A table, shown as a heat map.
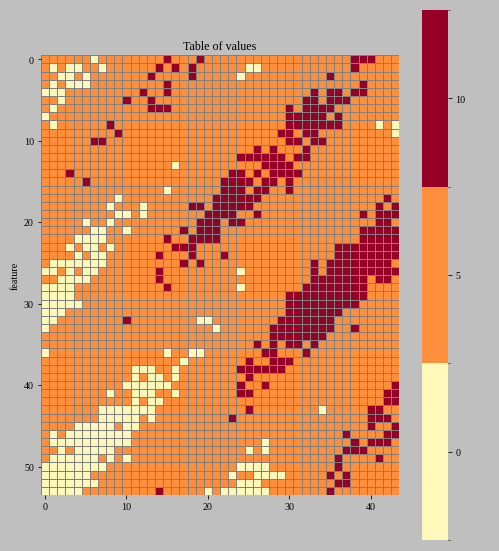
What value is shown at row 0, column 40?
10
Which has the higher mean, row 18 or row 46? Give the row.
18
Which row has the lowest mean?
50
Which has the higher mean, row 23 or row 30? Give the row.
23
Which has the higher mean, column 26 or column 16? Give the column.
26
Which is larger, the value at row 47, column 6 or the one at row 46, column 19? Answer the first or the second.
the second
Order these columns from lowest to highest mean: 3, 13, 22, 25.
3, 13, 25, 22
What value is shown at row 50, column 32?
5
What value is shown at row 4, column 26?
5
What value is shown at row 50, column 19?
5
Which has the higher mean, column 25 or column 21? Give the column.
21
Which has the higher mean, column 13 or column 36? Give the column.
36
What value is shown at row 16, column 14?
5
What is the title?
Table of values
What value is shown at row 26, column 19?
5
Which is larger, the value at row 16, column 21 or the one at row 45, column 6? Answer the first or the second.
the first
